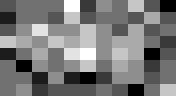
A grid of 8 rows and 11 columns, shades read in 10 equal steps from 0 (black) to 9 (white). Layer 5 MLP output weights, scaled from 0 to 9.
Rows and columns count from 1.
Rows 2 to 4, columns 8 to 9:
4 3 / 3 6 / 6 6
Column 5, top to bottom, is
9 7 5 6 8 5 1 3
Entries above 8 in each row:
1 0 0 0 1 0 0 0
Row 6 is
4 0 5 4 5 7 4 6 5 2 4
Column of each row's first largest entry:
5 5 3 1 6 6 4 11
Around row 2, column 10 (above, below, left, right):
3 3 3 3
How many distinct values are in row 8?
6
